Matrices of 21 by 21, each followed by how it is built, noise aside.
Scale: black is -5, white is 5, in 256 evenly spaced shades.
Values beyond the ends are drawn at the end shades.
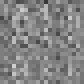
low rank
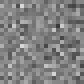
low rank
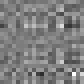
low rank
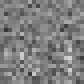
low rank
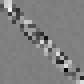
banded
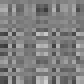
low rank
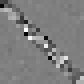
banded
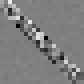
banded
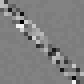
banded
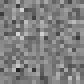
low rank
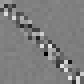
banded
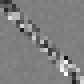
banded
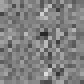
low rank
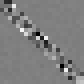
banded
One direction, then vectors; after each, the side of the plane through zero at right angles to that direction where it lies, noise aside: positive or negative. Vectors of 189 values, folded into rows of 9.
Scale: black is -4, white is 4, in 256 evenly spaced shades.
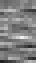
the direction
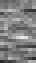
positive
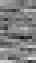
negative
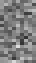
negative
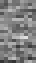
positive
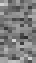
negative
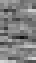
negative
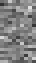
negative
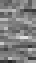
positive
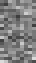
negative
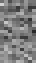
negative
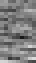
negative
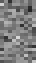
positive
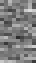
negative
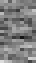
negative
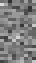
positive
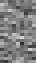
positive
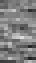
positive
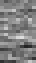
positive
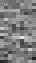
positive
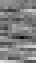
negative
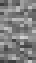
positive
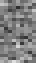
negative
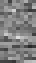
positive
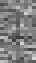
negative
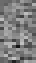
positive
